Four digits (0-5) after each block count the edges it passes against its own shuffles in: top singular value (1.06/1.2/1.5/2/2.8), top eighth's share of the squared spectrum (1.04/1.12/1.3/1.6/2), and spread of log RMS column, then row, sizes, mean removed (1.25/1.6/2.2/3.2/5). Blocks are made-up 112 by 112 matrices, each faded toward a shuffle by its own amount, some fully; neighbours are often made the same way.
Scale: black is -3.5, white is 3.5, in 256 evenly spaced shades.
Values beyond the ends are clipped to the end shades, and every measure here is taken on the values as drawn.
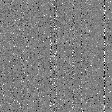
3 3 3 0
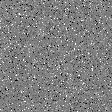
0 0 0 0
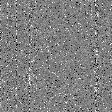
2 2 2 0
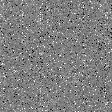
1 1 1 0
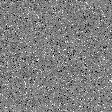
0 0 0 0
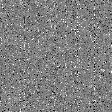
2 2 3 0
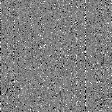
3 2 3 0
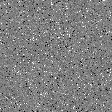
0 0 0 0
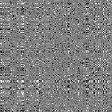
5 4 3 3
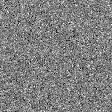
0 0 0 0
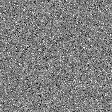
0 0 0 0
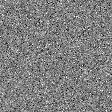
0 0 0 0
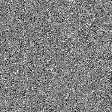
0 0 2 0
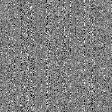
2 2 4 0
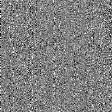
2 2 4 0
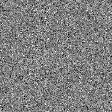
0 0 2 0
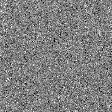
0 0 2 0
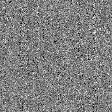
1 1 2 0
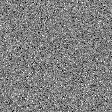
0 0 1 0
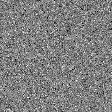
0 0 2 0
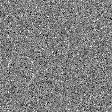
0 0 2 0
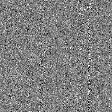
1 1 3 0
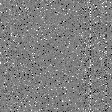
3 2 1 0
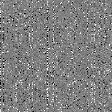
4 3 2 1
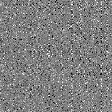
4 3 2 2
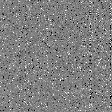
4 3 2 1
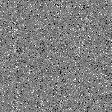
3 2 1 0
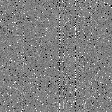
4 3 2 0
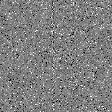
3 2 2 0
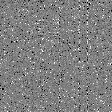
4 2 2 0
